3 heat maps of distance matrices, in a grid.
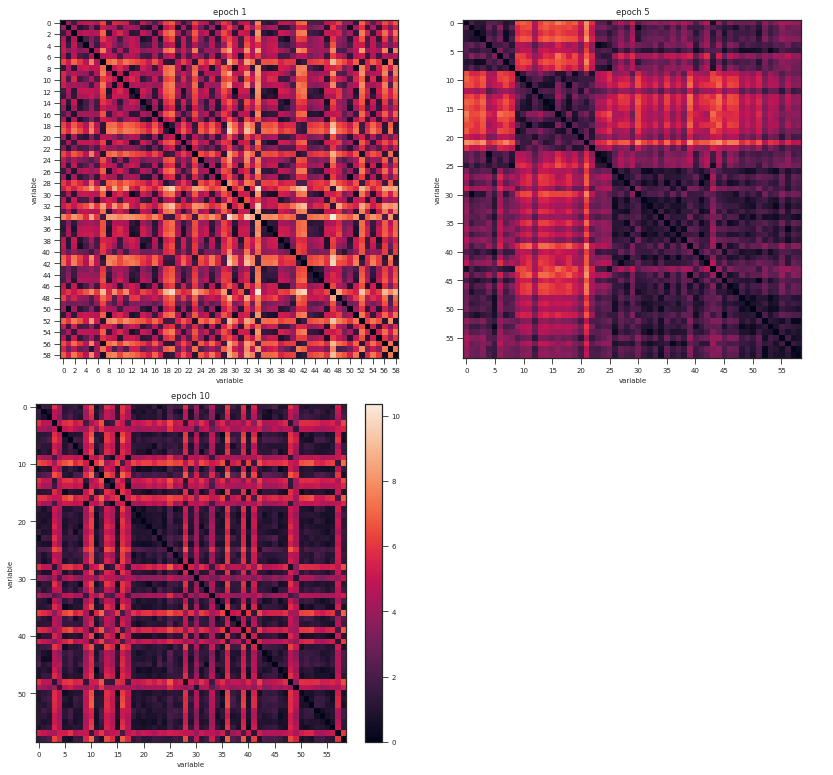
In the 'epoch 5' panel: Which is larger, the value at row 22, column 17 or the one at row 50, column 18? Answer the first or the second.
the second
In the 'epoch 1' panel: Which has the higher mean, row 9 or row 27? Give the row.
9
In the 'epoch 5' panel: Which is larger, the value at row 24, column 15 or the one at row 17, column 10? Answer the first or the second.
the first
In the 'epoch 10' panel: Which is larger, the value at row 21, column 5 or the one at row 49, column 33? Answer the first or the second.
the second
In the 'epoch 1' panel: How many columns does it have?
59
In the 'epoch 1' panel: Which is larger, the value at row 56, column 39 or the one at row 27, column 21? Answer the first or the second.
the first
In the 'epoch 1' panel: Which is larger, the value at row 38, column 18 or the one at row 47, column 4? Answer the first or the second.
the second
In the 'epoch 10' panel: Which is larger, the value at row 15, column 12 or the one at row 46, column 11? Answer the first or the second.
the first
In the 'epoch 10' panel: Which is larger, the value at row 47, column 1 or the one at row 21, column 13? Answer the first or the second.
the second
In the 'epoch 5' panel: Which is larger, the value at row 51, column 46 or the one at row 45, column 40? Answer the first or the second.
the first
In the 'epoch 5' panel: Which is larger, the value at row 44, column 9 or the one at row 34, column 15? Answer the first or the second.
the first
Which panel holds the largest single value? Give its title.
epoch 1
